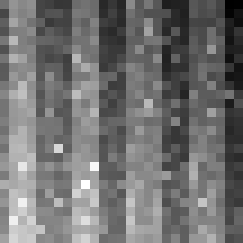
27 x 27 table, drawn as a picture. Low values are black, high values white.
Upright stripes repeat 4 times across the table. Values rise toward the bottom left. The bottom left is the ninth with the highest average. The ninth with the lowest average is the top right. The histogram is bell-shaped.
